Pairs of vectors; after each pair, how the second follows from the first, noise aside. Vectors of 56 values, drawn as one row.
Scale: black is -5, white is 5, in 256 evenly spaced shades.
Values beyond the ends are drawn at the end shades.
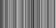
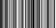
scaled up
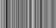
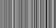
shuffled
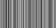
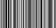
scaled up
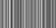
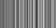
shuffled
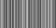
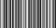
scaled up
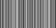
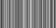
shuffled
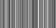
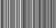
shuffled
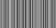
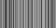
shuffled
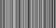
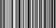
scaled up
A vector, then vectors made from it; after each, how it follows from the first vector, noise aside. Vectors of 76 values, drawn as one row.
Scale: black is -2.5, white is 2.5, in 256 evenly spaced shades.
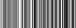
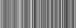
shrunk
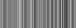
shrunk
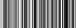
copied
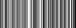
wrapped around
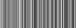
shrunk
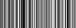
wrapped around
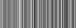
shrunk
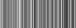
shrunk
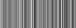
shrunk
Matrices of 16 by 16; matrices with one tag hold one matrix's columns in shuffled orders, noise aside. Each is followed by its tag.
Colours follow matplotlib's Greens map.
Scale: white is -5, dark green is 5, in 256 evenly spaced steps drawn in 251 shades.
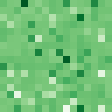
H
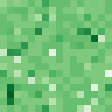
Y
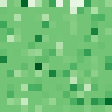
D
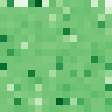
D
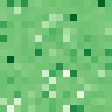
H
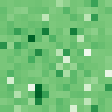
Y
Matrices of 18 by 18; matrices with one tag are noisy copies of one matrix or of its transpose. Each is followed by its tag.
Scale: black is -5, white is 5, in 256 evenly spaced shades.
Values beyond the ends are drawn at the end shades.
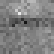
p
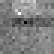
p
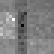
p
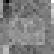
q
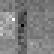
p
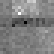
p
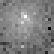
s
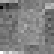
q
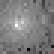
s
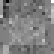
q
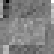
q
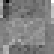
q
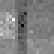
p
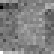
q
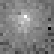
s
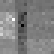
p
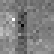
p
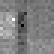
p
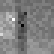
p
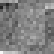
q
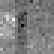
p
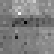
p
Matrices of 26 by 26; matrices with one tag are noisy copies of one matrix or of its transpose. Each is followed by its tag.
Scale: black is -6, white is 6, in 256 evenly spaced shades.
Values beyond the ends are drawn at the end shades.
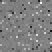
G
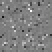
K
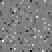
G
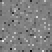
G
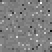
G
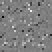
K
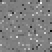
G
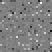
G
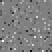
G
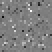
K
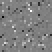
K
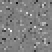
K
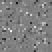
K
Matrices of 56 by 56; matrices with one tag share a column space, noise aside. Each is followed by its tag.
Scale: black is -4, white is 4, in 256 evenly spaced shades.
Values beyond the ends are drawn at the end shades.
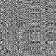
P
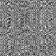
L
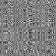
P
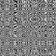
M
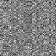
L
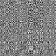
P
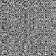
L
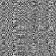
L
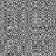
L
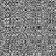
L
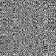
L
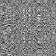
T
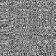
L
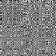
M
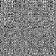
M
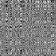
M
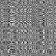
P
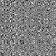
L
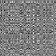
T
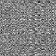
T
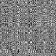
P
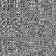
M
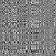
P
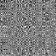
M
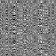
T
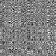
P
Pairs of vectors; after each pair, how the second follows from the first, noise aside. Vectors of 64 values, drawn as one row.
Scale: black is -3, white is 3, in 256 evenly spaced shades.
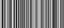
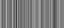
shrunk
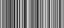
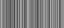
shrunk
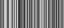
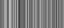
shrunk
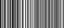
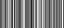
shuffled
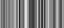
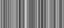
shrunk
